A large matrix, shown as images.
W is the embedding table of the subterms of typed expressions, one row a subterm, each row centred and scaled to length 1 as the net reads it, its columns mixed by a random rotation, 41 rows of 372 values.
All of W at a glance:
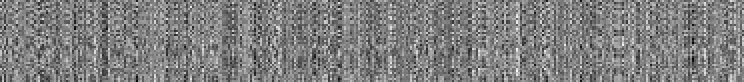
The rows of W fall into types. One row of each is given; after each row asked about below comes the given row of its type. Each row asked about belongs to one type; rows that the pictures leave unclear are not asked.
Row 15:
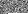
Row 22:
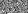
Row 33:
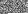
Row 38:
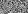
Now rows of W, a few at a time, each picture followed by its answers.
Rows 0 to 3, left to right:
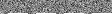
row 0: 38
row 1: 15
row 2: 33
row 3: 38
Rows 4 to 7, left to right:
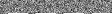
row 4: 15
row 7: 38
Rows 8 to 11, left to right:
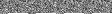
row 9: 33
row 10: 38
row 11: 38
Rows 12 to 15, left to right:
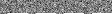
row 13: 33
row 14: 33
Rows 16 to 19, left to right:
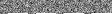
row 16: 33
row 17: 15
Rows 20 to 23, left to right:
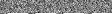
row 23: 38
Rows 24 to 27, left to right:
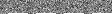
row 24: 15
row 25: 15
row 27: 15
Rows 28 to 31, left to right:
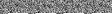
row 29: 22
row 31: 33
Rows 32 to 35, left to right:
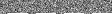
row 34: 15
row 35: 15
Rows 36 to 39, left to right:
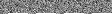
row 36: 15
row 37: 38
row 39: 38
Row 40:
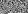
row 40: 38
